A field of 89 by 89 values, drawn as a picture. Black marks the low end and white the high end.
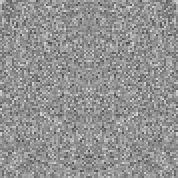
The left and right halves mirror each other. No regular stripes run through it. There is no seam. There is no overall slope. The values follow a bell shape. The grain is fine, like static. No single row or column stands out from its neighbours.
